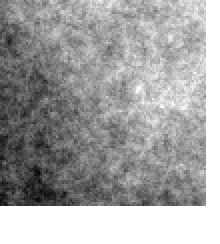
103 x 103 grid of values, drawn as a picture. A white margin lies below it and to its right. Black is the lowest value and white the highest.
Grain: blotchy. Slope: up to the top right. Lone odd cells: none. Odd rows or columns: none. Ninth with the lowest average: bottom left.
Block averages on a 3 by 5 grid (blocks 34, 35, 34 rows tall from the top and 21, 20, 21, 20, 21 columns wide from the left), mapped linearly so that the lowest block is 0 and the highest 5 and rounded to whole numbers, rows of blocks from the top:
2 4 4 5 5 | 1 2 3 5 5 | 0 1 2 3 3
